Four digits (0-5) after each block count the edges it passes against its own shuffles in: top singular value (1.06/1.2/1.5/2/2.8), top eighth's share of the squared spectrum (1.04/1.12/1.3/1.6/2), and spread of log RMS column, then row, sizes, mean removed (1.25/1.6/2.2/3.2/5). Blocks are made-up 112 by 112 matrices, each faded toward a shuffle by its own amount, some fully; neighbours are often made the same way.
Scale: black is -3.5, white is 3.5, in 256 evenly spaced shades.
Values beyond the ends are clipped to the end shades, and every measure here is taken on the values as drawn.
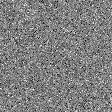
0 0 0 0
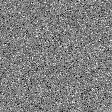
0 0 0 0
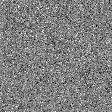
0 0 0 0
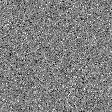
0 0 0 0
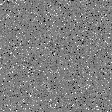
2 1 0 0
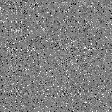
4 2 1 1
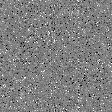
2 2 1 0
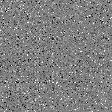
3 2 1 1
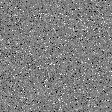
1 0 0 0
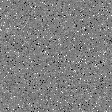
2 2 0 0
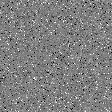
2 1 0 0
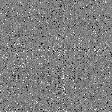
3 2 1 1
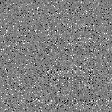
4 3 2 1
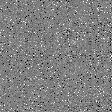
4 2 1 1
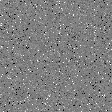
2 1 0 0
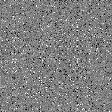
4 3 1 1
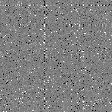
4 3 1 1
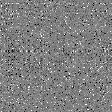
3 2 1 1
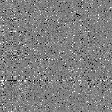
4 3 2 2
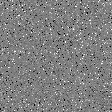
2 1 0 0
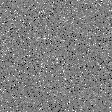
1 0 1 0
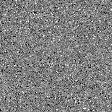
0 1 0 2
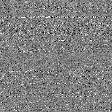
2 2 0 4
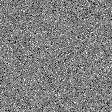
0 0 0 0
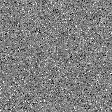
0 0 0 1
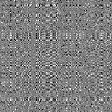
5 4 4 3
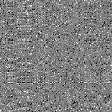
4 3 2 2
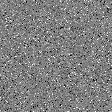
3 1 0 0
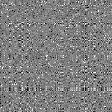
5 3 2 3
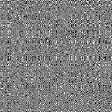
5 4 3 3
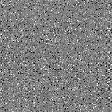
4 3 1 2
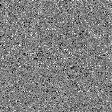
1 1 0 3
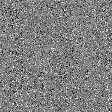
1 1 2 0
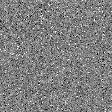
0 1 2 0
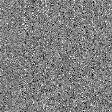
1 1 3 0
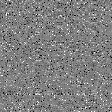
4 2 1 1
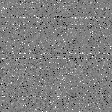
4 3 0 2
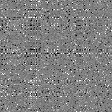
5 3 2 2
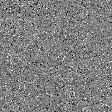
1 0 1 0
